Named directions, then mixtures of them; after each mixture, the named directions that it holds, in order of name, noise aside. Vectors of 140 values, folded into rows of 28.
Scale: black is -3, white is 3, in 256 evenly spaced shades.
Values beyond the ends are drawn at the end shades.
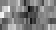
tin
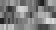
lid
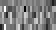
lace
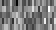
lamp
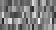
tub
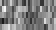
lamp, lid, tin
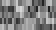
lamp, lid, tub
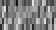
lace, lamp, tub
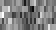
tin, tub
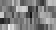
lid, tin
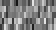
lace, lamp, tub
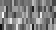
lace, tub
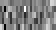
lace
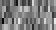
lamp, lid, tub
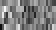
lace, tin
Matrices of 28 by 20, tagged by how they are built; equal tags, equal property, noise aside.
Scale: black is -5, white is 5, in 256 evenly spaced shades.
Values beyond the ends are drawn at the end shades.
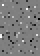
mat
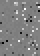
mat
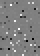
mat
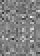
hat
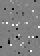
mat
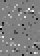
mat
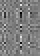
hat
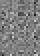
hat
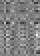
hat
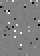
mat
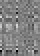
hat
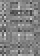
hat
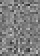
hat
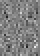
hat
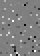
mat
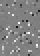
mat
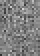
hat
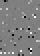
mat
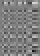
hat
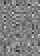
hat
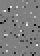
mat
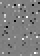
mat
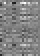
hat
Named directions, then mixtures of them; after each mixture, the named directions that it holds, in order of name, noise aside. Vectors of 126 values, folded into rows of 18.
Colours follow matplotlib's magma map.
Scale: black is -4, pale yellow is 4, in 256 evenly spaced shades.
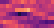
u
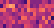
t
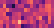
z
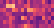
t, u, z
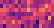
t, u, z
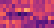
u, z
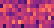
t, z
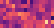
t, u, z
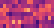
t, u, z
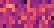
t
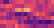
u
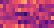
t, u, z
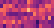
t, u, z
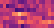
u, z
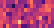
z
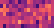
t, z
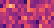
t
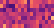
t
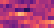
u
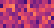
t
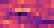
u
